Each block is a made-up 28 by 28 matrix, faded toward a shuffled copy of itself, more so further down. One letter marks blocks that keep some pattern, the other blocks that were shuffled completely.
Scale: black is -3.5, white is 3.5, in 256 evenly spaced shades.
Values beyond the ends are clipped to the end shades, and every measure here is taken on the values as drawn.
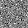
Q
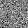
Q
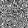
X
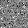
Q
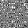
X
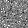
Q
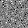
Q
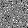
Q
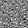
X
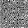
X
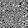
X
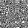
X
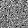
Q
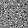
Q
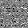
X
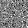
X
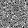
Q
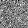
Q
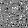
X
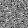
X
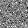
Q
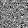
X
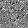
Q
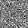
X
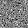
Q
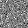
X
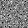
X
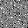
X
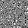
X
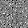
X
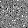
Q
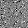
X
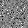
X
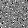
Q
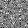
X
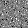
Q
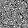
Q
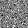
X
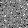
Q
